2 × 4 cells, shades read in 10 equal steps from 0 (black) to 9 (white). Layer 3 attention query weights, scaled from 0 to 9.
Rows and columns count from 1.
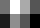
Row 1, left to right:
4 9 6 3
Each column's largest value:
4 9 6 3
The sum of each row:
22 9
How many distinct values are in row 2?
4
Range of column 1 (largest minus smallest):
3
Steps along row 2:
up down down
